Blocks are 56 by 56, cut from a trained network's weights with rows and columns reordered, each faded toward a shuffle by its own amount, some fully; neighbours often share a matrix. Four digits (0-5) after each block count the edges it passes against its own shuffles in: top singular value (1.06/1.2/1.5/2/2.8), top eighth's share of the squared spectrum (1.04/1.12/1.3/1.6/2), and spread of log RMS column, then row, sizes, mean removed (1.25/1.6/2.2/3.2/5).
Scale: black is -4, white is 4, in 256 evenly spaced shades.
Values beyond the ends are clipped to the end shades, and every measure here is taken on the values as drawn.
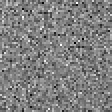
0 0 0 0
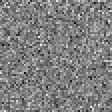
0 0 0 0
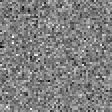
0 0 0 0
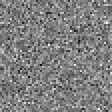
2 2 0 1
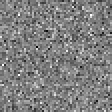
0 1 0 0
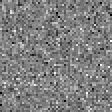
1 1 0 0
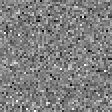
1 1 0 1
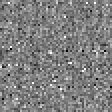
1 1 0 1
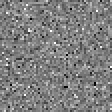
0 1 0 0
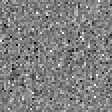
0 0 0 0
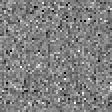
1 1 0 1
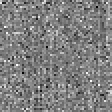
2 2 0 2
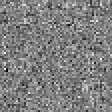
2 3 1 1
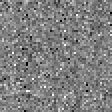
1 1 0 0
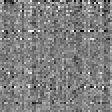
3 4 0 3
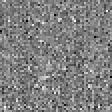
2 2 0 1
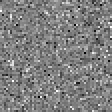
0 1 0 0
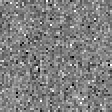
0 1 0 0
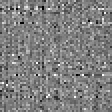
3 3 0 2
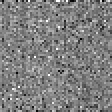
2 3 0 2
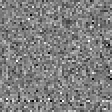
3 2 0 1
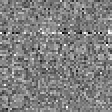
3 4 0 2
